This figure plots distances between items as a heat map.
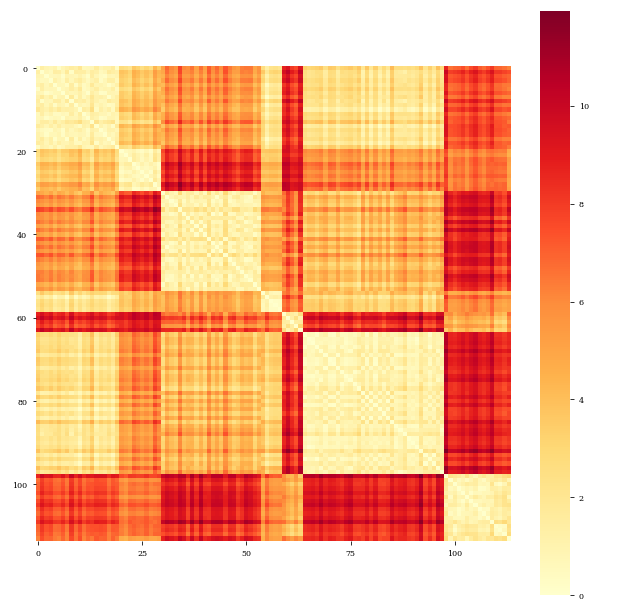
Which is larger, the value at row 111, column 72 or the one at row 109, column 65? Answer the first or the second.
the second
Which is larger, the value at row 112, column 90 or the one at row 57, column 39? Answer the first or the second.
the first
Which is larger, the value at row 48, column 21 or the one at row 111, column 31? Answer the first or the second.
the second
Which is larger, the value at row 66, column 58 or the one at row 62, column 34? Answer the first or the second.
the second
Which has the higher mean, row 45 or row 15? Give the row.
45
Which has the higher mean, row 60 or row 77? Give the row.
60
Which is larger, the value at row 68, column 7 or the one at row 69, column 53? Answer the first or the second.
the second
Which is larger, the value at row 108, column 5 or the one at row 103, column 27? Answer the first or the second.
the first
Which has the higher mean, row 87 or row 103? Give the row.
103
